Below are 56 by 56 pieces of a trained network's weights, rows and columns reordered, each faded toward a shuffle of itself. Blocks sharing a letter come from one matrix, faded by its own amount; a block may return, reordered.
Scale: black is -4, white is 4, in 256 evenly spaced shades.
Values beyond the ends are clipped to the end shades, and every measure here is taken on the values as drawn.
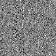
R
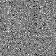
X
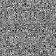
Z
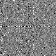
R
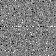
X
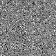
X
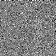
X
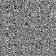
R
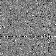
R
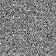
R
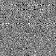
Z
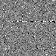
R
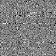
Z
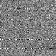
Z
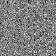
R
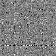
R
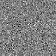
X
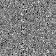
R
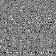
Z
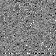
R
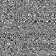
Z
